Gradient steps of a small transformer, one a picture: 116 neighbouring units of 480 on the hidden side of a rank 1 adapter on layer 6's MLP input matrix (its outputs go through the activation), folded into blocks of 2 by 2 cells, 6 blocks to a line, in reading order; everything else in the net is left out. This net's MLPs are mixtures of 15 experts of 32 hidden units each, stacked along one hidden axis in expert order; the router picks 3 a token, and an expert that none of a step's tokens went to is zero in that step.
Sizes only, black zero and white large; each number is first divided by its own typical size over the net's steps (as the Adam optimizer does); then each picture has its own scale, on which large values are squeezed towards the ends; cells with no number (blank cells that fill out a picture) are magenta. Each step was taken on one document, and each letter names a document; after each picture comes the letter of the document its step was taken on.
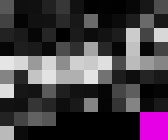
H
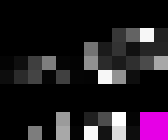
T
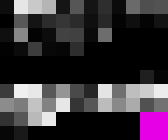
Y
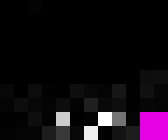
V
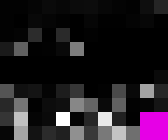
V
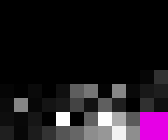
V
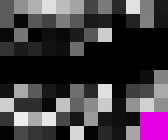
Y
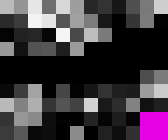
Y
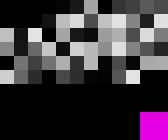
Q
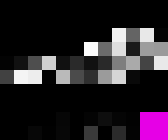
T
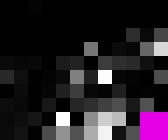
V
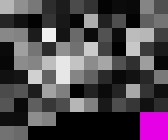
H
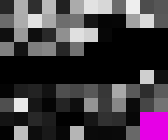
Y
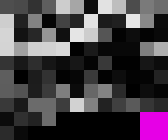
H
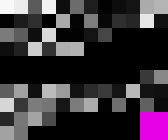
H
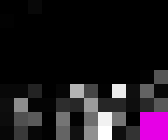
V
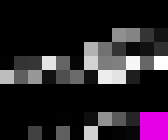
T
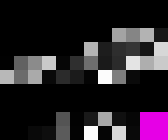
T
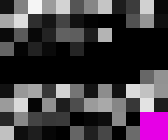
Y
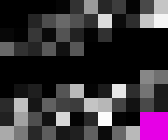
V
